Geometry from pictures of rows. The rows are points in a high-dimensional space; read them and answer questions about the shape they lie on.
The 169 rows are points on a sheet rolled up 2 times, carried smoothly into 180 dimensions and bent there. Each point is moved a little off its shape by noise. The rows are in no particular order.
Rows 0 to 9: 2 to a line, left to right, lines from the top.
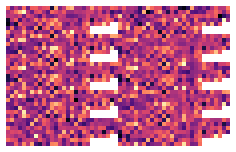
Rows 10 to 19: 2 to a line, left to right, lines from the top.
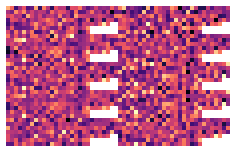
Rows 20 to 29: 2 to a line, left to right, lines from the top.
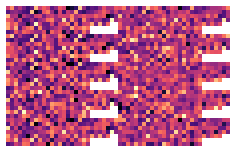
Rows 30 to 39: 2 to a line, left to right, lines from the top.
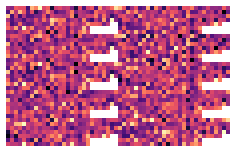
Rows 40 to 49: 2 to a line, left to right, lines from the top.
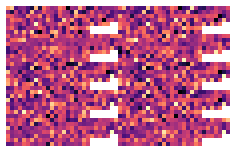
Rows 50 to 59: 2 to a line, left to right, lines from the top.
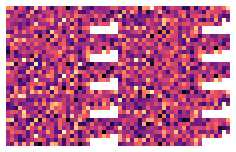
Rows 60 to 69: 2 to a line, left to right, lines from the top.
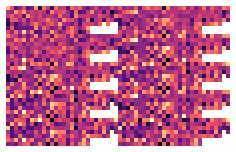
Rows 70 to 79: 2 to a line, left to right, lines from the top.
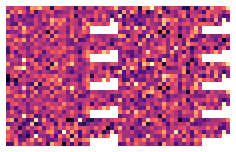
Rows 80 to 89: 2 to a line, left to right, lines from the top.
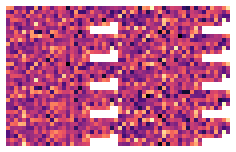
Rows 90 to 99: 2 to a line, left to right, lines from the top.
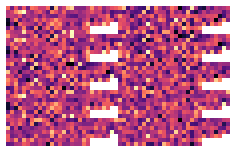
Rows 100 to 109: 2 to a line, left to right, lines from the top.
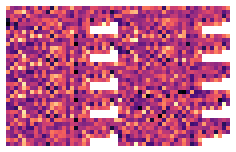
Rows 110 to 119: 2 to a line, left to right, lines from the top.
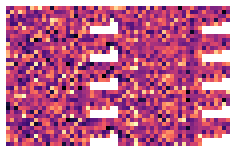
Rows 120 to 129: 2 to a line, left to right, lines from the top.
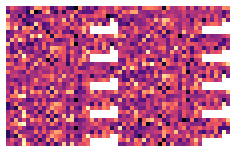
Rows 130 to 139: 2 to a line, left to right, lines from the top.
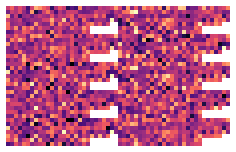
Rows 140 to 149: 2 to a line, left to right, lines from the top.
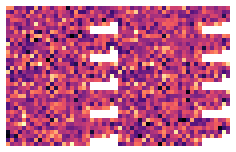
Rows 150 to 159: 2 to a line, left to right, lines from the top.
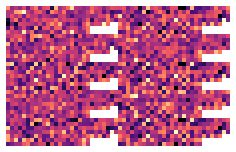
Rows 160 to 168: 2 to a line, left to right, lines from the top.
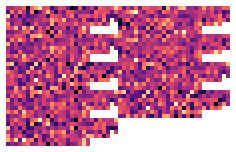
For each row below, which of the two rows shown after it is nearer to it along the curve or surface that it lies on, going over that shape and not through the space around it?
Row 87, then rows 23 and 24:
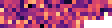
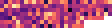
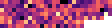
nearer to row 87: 24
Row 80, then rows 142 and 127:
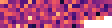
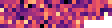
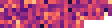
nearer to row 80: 127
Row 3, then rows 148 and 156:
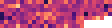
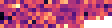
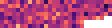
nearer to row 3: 156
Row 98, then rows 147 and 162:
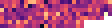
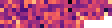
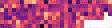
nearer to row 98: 162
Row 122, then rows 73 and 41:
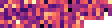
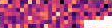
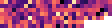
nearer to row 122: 41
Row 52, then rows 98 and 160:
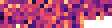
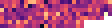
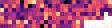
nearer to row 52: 98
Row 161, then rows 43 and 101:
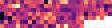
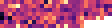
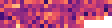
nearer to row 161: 43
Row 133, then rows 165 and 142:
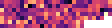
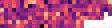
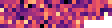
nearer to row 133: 142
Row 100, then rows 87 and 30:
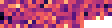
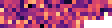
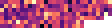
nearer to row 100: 30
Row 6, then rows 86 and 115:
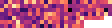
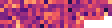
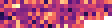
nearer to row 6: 115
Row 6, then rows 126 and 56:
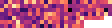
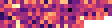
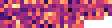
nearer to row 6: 56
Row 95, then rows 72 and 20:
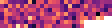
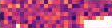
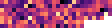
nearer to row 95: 72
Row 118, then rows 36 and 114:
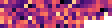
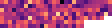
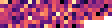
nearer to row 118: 114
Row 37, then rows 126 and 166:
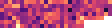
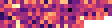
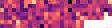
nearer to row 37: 166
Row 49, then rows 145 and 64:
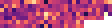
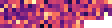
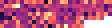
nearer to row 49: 64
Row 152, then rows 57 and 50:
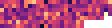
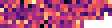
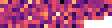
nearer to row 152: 50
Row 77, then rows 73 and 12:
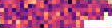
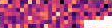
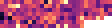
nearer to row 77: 73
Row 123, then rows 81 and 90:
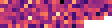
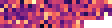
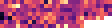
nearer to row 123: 90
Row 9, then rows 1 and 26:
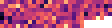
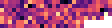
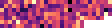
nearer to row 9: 26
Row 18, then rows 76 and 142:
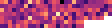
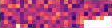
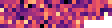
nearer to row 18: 76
